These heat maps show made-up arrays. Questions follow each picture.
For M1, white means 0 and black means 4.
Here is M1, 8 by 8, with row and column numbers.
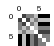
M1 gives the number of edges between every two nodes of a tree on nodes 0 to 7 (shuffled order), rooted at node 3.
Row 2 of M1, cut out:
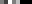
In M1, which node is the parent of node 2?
4
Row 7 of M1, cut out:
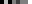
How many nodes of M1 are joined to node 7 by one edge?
1
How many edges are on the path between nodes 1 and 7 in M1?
1
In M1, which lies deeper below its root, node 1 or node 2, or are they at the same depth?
node 2
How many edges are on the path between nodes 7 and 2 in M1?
4
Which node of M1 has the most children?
1
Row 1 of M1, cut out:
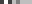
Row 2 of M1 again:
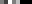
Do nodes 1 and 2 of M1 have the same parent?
no
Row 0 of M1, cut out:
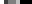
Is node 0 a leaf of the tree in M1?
yes
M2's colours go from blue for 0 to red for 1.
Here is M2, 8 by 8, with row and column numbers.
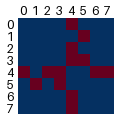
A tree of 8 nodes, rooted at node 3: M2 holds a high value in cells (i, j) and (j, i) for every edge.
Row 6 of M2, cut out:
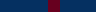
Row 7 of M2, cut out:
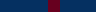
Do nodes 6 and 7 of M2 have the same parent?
yes
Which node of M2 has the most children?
4
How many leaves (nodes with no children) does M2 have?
5
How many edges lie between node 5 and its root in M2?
1
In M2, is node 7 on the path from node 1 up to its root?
no
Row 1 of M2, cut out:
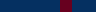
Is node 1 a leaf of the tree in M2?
yes
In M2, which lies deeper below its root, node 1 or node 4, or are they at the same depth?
node 1
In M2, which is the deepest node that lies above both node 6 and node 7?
4
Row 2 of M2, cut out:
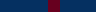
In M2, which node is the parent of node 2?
4
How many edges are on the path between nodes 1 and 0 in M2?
4
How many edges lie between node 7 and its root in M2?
2
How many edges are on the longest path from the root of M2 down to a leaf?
2
